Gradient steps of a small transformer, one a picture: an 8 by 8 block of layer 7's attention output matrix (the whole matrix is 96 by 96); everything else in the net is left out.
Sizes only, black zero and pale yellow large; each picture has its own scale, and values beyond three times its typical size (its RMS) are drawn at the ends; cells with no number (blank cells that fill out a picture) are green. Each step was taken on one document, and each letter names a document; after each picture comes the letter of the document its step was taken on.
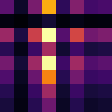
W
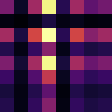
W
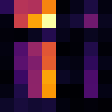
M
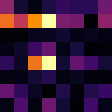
M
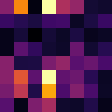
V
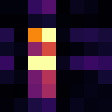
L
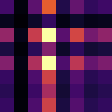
W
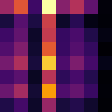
V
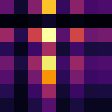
W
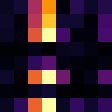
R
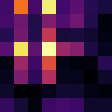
V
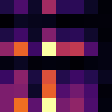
V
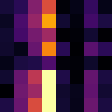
M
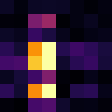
L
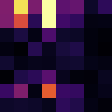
V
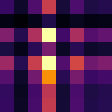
W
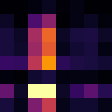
L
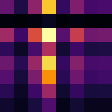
W
